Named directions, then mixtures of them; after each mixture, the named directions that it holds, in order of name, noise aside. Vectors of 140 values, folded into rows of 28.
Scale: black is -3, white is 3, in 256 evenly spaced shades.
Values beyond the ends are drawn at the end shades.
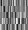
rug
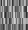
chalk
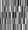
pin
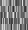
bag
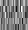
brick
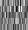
brick, pin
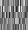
brick, pin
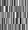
bag, pin, rug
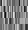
bag, brick, chalk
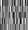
bag, pin, rug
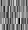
rug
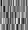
rug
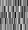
bag, pin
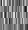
bag, chalk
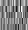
brick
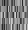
bag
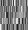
brick, rug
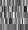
bag, chalk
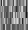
brick, chalk, rug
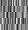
chalk, rug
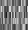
chalk, pin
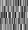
bag, pin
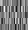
brick, rug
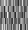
bag, pin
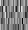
brick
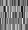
brick, pin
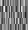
brick, rug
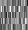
chalk, pin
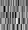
pin, rug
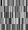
chalk, rug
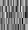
brick
